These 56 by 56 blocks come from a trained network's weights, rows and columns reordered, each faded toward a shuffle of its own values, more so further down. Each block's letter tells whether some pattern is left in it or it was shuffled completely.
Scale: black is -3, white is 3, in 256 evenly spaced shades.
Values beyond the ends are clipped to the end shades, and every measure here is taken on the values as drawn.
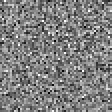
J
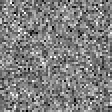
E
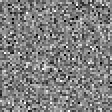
J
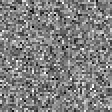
J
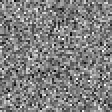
E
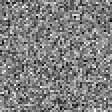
E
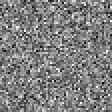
E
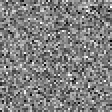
J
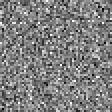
J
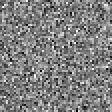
E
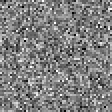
E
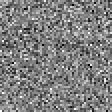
E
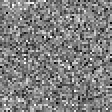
E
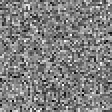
J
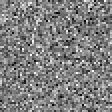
E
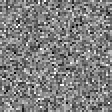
E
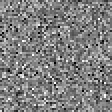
J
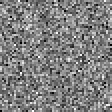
E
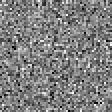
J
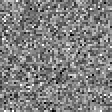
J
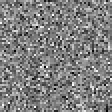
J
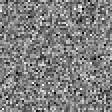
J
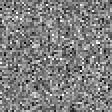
J
